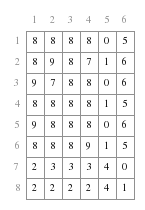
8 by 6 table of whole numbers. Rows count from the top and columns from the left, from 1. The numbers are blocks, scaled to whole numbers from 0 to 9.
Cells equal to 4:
2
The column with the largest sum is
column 1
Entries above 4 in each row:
5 5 5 5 5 5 0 0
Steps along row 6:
same same up down up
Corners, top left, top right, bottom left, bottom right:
8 5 2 1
